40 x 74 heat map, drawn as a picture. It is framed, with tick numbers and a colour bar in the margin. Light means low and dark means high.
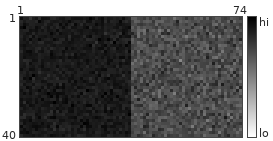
It is made of 1 by 2 panels. Panel 1,1: very high, fine-grained, faint in contrast. Panel 1,2: high, fine-grained.
